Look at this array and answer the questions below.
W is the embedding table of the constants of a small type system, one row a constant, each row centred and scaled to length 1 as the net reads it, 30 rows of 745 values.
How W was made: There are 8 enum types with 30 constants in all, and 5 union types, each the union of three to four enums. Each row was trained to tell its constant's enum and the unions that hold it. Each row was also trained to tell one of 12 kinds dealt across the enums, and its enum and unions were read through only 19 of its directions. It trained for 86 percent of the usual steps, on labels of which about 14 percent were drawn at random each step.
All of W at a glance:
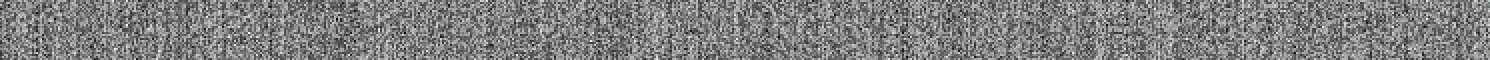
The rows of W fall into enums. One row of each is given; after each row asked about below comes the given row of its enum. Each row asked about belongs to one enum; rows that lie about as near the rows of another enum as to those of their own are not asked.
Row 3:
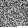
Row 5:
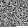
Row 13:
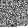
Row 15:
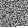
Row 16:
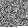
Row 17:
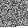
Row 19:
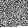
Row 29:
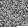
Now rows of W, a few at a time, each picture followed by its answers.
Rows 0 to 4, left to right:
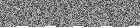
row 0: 17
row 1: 3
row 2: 5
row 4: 29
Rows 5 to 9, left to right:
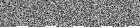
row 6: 13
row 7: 13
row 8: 16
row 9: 17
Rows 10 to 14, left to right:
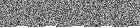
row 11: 13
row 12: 19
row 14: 15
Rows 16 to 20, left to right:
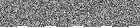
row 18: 5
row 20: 15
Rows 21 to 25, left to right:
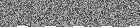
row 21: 29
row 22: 3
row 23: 3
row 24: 16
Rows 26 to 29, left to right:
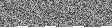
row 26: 5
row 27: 13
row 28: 3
